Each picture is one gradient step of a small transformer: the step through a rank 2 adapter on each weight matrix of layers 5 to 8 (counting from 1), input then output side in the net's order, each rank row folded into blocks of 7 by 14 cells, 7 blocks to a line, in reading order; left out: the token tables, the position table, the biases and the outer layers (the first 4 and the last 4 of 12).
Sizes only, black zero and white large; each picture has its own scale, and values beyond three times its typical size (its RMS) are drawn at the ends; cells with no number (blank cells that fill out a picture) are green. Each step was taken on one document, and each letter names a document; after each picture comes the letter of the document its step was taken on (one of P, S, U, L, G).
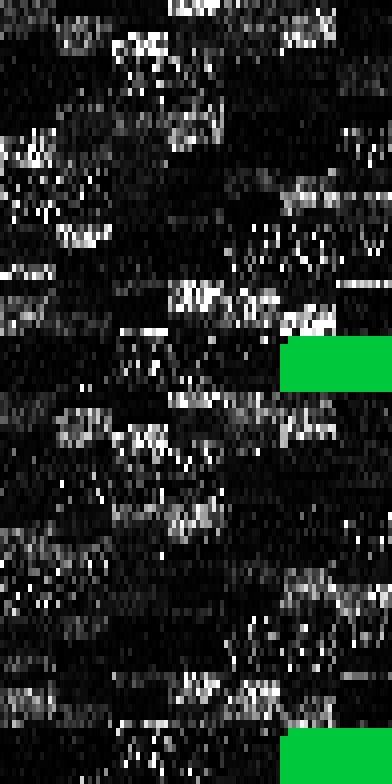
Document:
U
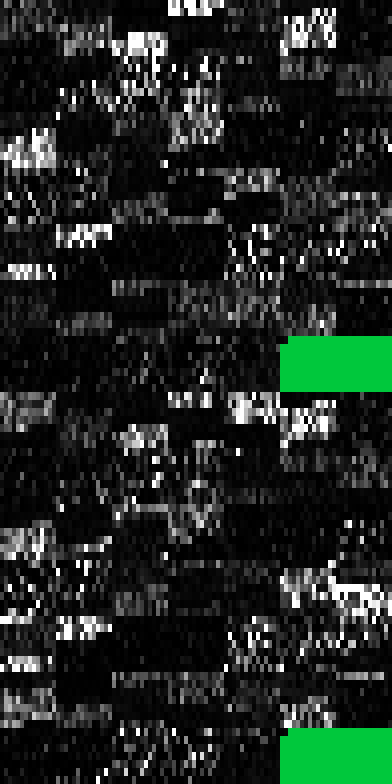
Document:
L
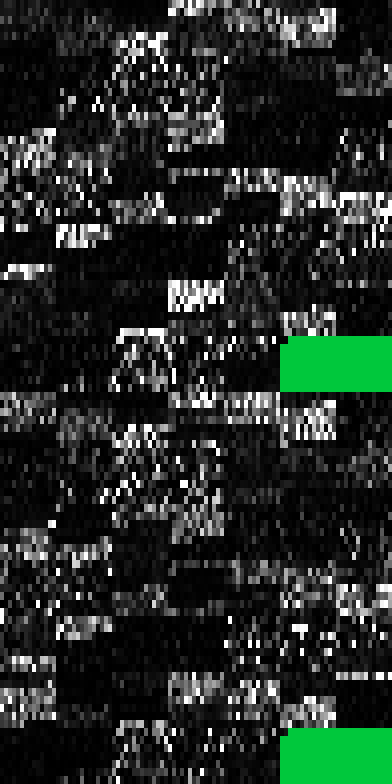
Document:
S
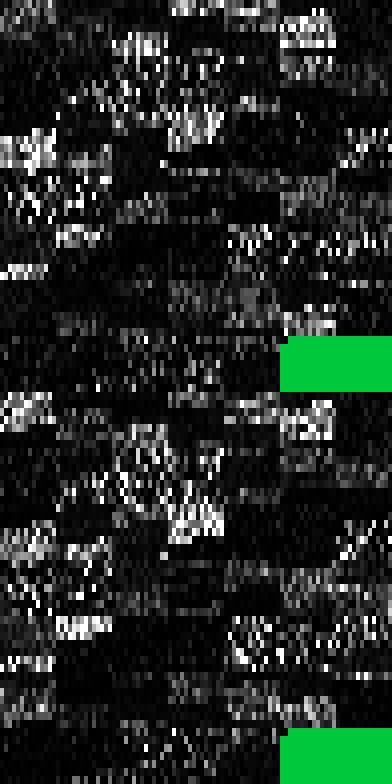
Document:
L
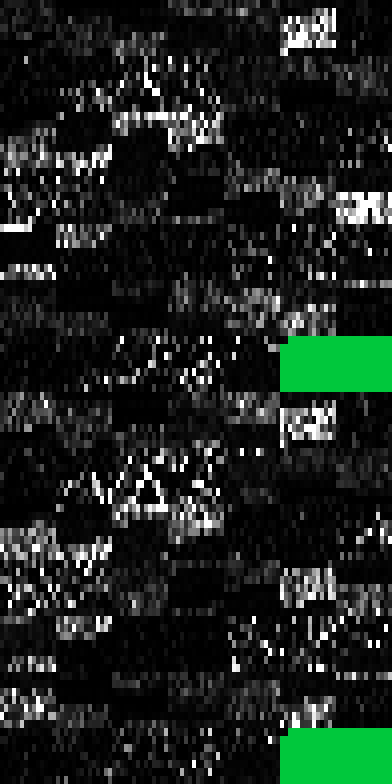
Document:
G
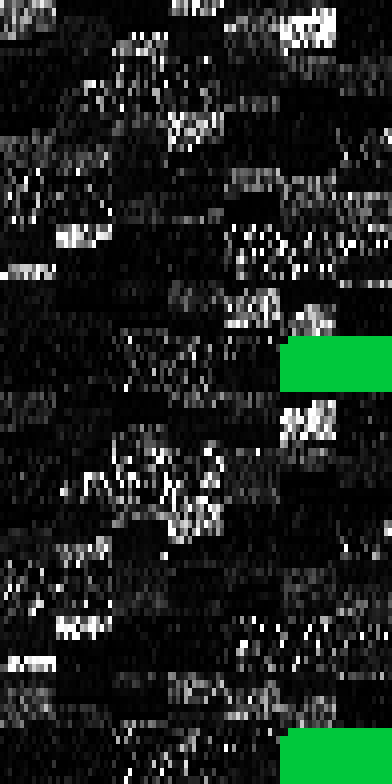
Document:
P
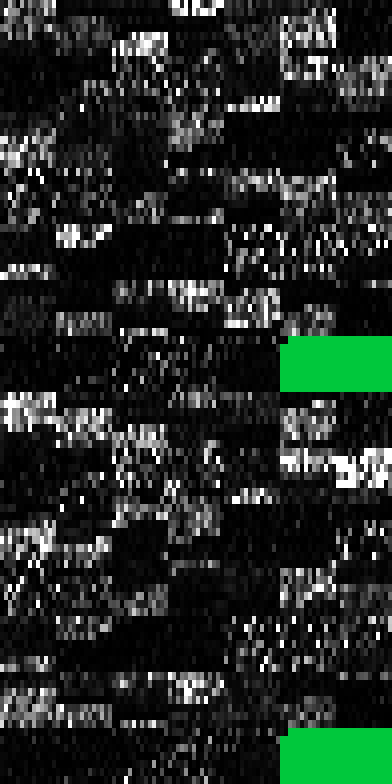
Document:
P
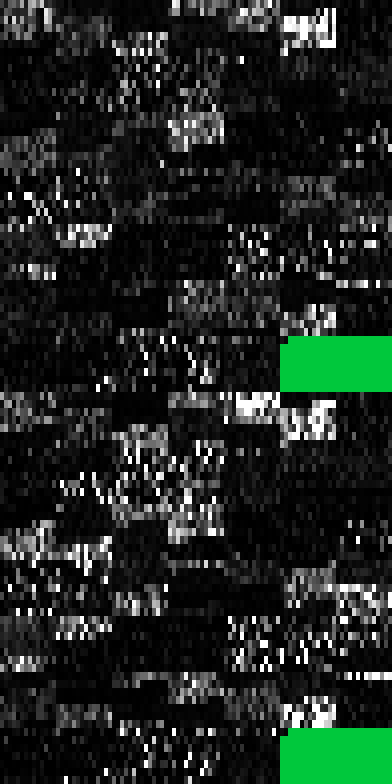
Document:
L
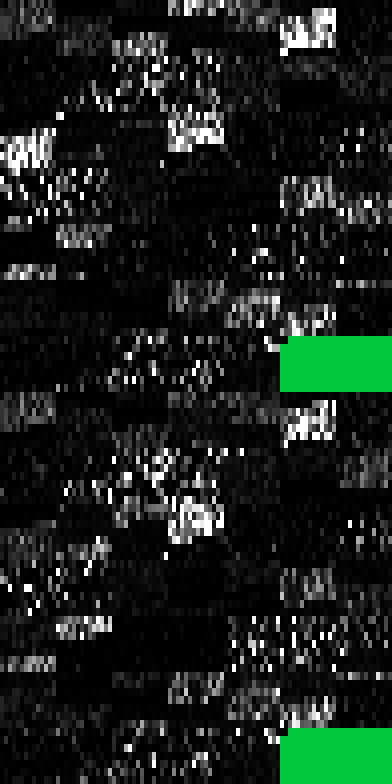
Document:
G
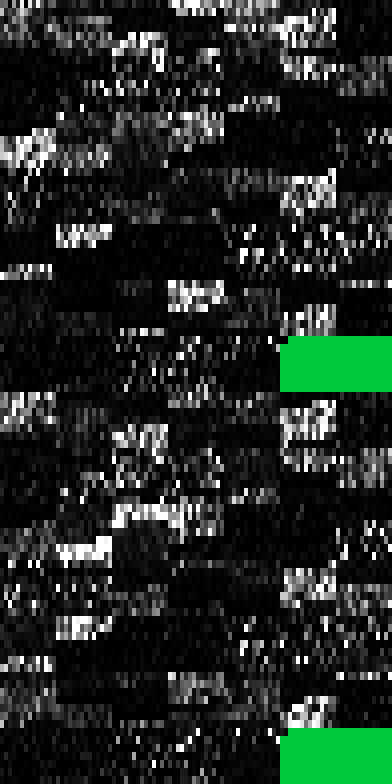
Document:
P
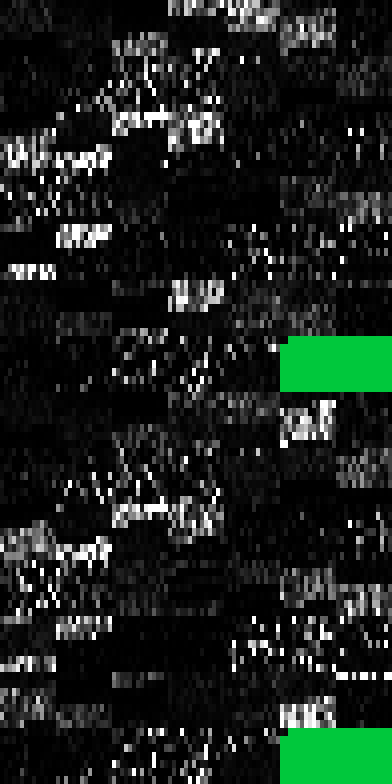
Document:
G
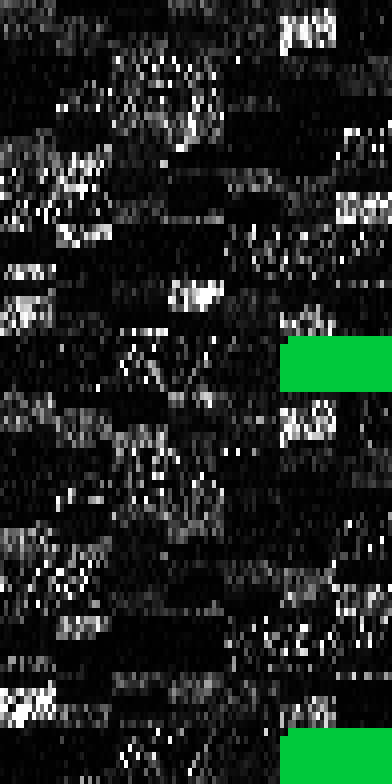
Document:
U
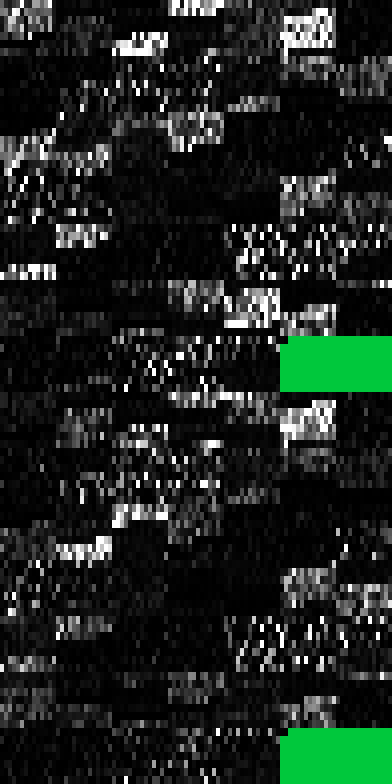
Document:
P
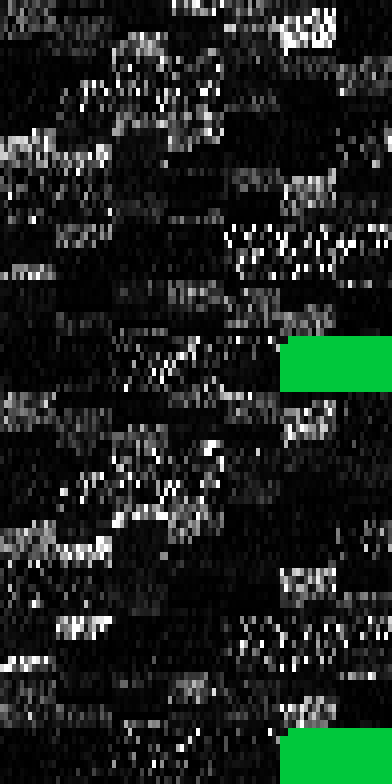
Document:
P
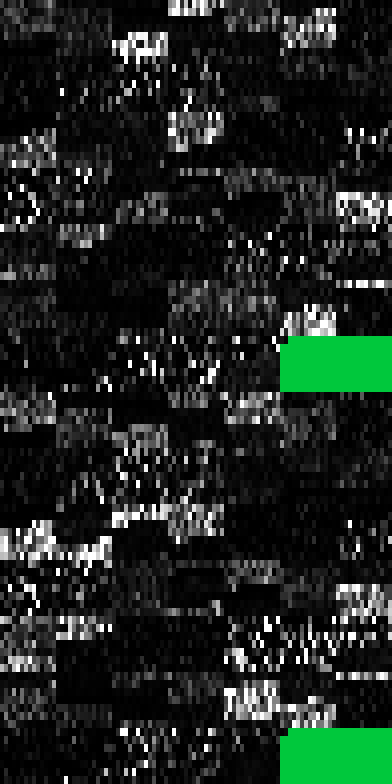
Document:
L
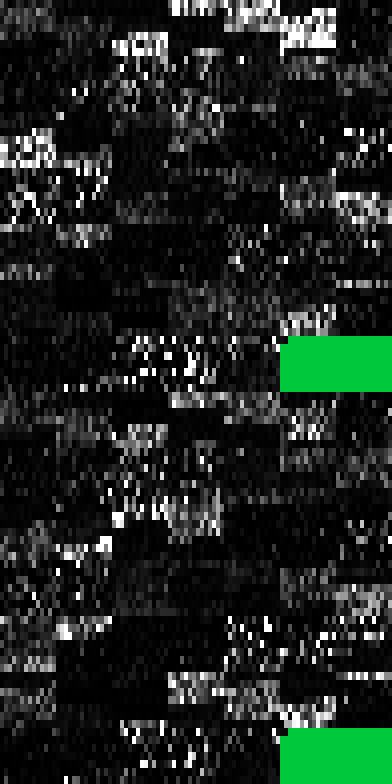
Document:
L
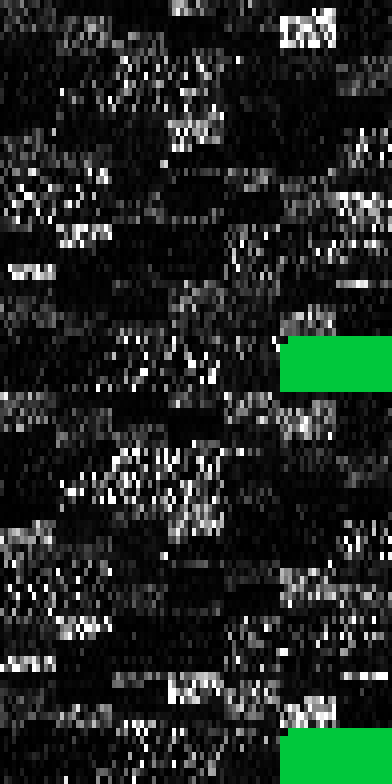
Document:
L
